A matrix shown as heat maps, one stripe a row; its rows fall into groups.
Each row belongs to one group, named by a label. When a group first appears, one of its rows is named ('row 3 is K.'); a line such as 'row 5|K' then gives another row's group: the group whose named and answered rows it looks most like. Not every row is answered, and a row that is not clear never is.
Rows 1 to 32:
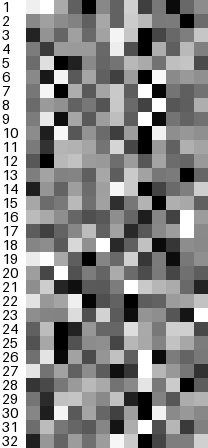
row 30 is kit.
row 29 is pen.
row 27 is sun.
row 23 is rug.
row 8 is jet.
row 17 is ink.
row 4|pen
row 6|kit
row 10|kit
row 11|pen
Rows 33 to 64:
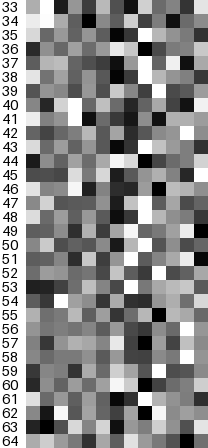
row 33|rug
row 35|sun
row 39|jet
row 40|rug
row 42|ink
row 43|sun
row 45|rug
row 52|jet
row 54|pen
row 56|ink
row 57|pen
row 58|ink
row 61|sun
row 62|kit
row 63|rug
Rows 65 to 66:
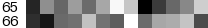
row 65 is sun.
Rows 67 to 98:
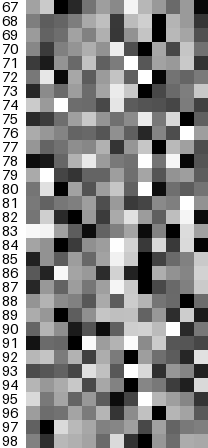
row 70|pen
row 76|ink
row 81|ink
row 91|jet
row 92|rug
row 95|sun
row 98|pen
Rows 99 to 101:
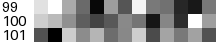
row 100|ink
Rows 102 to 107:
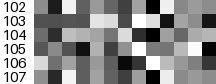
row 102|kit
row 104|pen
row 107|kit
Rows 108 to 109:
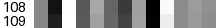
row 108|kit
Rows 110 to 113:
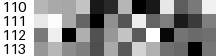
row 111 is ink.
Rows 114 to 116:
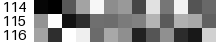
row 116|rug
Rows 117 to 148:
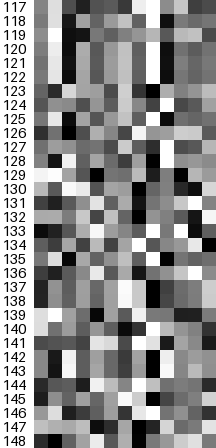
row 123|pen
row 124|jet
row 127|jet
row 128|kit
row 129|ink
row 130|rug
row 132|rug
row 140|sun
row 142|kit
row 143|kit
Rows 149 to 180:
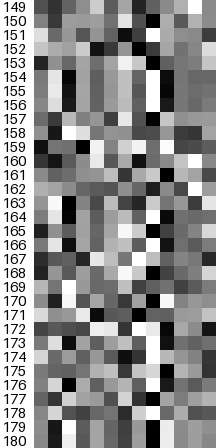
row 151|sun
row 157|pen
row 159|jet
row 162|ink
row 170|kit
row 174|sun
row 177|pen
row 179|kit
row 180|kit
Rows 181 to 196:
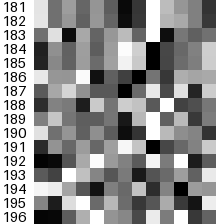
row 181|sun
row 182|sun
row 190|sun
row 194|ink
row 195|rug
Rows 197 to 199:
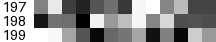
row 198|jet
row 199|ink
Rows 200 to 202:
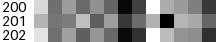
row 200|sun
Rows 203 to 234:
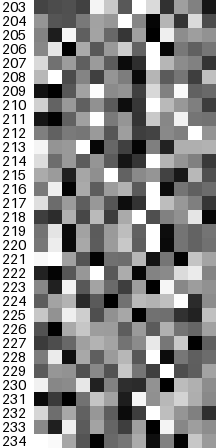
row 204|pen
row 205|kit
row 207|sun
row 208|rug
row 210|sun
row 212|ink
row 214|sun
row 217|sun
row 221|ink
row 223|kit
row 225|rug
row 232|sun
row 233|kit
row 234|ink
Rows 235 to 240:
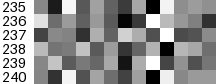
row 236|sun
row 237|jet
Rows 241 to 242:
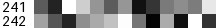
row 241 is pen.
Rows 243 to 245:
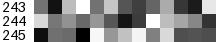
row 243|rug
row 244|sun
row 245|jet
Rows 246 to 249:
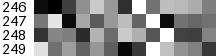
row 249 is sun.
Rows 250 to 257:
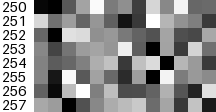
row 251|sun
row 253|pen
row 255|kit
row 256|rug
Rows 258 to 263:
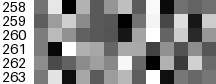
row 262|pen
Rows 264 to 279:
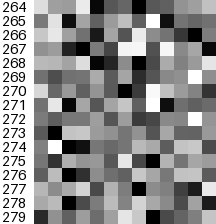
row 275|pen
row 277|rug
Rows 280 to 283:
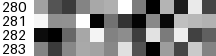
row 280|pen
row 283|pen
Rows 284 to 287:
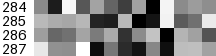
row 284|kit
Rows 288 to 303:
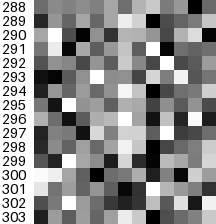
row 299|pen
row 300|ink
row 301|sun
